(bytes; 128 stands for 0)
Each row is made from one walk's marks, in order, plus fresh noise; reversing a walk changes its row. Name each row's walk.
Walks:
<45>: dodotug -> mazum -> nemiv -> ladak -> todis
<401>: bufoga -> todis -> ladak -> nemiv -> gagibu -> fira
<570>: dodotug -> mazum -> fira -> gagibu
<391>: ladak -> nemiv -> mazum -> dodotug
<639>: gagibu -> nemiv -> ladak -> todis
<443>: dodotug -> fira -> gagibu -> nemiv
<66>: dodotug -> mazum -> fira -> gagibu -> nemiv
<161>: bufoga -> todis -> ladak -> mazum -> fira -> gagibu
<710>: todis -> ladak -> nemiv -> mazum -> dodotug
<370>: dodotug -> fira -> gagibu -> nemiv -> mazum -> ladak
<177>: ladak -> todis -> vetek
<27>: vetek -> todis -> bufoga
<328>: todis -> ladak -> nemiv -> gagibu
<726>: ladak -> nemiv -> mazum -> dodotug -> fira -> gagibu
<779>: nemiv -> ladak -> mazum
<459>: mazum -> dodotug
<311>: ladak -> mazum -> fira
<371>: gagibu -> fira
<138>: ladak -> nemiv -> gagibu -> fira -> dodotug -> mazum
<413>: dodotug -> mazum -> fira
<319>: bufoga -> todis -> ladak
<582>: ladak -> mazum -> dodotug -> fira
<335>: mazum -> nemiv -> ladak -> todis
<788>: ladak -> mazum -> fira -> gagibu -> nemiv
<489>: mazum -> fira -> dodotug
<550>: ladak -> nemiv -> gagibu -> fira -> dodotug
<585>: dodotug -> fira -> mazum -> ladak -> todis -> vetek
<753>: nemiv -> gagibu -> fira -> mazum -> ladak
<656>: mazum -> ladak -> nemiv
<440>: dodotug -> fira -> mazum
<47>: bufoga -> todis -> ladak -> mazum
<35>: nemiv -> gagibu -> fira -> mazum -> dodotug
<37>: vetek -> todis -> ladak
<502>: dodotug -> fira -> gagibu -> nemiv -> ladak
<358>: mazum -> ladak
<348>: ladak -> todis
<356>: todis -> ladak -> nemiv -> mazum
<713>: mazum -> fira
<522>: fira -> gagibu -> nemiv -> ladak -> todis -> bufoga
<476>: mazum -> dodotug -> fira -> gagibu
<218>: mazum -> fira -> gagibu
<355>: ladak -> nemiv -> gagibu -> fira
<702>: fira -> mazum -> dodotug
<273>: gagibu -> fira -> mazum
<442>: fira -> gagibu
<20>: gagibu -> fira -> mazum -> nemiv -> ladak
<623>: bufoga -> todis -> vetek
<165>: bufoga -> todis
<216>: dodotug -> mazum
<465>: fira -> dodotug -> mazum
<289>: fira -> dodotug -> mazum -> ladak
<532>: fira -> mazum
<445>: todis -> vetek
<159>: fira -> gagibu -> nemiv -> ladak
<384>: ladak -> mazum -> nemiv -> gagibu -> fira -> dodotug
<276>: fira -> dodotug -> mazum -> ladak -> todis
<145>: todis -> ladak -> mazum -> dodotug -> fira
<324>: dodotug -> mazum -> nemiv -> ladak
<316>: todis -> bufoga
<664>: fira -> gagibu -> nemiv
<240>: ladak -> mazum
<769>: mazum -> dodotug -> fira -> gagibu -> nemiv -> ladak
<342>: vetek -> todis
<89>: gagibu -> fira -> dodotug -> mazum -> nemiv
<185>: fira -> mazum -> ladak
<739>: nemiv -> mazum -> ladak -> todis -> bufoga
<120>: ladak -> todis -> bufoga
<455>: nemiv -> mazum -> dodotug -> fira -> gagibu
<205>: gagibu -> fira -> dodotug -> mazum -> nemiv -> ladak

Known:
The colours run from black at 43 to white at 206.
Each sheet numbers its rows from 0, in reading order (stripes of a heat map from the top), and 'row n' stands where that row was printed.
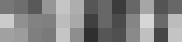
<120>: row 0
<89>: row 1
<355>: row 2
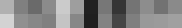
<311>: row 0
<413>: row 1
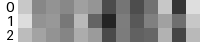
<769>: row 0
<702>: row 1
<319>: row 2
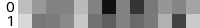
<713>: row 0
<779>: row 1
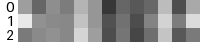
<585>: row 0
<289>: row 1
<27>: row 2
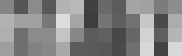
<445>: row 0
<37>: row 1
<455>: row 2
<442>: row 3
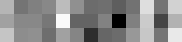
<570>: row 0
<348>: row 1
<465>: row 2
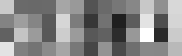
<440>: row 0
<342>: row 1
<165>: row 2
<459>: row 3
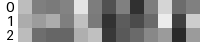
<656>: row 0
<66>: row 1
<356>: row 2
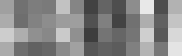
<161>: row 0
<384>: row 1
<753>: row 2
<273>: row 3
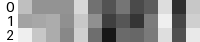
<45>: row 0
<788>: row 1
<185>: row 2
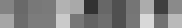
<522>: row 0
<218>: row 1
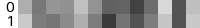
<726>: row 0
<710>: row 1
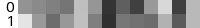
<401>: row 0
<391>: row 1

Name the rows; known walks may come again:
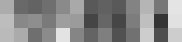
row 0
<273>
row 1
<502>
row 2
<639>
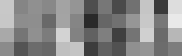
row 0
<769>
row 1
<465>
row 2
<276>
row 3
<177>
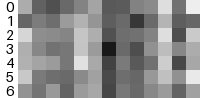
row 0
<532>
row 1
<316>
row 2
<324>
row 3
<582>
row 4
<37>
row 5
<216>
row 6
<623>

